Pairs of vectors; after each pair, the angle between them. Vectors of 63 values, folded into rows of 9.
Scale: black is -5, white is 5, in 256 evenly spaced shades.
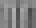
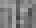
nearly parallel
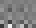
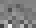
nearly parallel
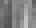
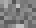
orthogonal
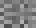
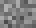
orthogonal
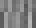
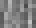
nearly parallel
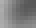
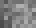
partly opposed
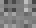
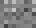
nearly opposite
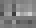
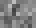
partly aligned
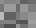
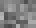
nearly parallel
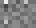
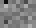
nearly opposite
